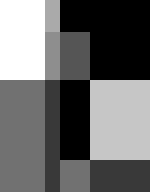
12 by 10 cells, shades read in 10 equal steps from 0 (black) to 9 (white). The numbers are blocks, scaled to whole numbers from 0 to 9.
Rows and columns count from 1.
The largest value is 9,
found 15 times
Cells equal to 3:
6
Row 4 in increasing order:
0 0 0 0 3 3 5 9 9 9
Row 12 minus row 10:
0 0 0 0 4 4 -5 -5 -5 -5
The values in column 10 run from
0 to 7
